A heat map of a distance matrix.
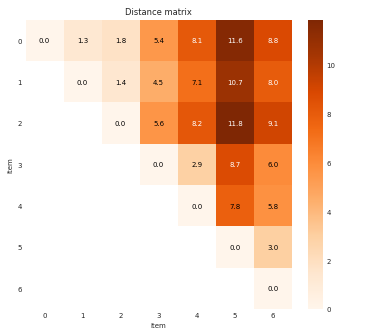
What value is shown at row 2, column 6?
9.1
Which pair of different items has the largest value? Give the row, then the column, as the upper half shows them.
2, 5
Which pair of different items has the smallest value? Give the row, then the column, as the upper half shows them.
0, 1
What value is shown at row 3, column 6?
6.0
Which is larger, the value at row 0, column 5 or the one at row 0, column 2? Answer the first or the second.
the first
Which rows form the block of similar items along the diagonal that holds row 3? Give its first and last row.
3 to 4
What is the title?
Distance matrix
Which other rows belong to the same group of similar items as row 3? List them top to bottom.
4
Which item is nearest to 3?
4
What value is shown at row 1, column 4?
7.1
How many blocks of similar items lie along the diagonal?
3
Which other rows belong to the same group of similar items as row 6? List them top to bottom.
5
